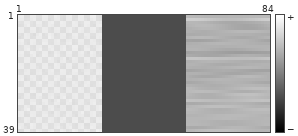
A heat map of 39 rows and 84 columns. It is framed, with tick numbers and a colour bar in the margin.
The table splits into one row of 3 panels. Panel 1,1: very high, checkered, faint in contrast. Panel 1,2: low, flat. Panel 1,3: high, streaked across, faint in contrast.
